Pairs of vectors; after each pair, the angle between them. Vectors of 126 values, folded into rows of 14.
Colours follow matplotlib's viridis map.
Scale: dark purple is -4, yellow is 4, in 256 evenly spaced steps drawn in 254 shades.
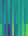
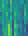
nearly opposite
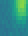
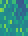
partly opposed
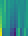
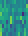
partly aligned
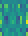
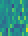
orthogonal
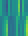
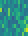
partly aligned
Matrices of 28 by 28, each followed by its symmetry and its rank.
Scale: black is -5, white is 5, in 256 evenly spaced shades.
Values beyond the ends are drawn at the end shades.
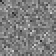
symmetric, full rank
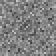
symmetric, full rank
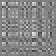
symmetric, rank three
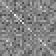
symmetric, rank five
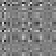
antisymmetric, rank two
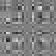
antisymmetric, rank two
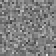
antisymmetric, full rank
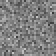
antisymmetric, full rank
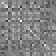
symmetric, rank five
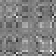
symmetric, rank three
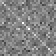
symmetric, rank five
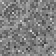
symmetric, full rank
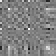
symmetric, rank three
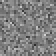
antisymmetric, full rank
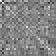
symmetric, rank five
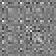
symmetric, rank three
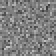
antisymmetric, full rank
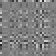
antisymmetric, rank two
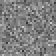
antisymmetric, full rank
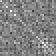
symmetric, rank five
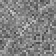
symmetric, full rank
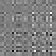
antisymmetric, rank two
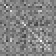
symmetric, rank five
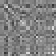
symmetric, rank three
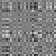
antisymmetric, rank two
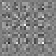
symmetric, rank three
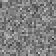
antisymmetric, full rank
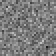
symmetric, full rank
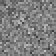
symmetric, full rank
